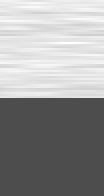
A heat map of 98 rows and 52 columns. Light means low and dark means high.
The table splits into 2 rows of 1 panel. Panel 1,1: very low, streaked across, faint in contrast. Panel 2,1: high, flat.
